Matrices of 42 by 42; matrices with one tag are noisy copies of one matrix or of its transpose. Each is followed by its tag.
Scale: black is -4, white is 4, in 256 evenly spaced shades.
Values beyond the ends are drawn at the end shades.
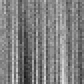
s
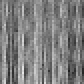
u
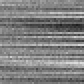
s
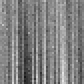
s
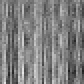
u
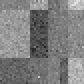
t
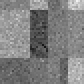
t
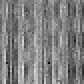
u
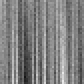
s
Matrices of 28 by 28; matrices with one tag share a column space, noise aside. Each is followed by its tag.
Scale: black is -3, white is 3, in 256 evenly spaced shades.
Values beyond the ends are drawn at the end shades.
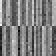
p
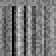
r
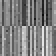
p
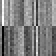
p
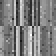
p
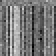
r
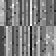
p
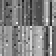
p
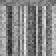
r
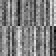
p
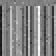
r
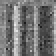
r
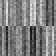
p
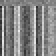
r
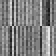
p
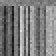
r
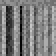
r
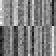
p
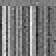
r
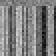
r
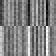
p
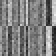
p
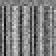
r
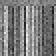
r
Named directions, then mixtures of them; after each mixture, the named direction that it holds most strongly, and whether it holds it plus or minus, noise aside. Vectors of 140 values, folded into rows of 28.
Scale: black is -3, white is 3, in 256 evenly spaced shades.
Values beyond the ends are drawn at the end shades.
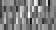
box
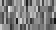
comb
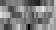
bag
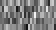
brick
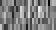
box, plus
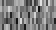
comb, plus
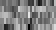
bag, plus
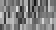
box, minus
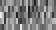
comb, minus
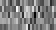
brick, minus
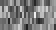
brick, plus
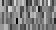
comb, plus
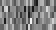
brick, plus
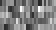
bag, plus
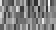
box, minus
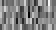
box, minus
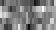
bag, plus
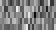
brick, minus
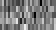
brick, minus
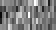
box, plus
